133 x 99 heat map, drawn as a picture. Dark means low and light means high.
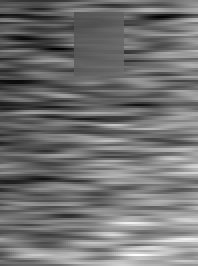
Calmest part: top middle. Grain: streaks across. Odd patch: calmer, in the top middle. Mirror symmetry: none. Ninth with the lowest average: top left. Slope: up to the bottom right.
